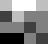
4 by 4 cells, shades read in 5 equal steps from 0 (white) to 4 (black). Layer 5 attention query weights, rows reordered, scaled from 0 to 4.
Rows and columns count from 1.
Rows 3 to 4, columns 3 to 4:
3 2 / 2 3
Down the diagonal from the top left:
1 1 3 3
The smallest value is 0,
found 2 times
